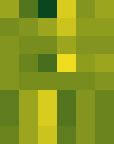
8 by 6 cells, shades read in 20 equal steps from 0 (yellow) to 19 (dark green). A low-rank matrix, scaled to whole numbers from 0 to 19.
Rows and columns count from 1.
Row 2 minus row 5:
1 -1 -3 -7 -2 -1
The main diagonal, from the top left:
7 9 10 0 10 11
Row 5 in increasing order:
9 9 10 10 10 10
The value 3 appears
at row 2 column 4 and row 8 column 3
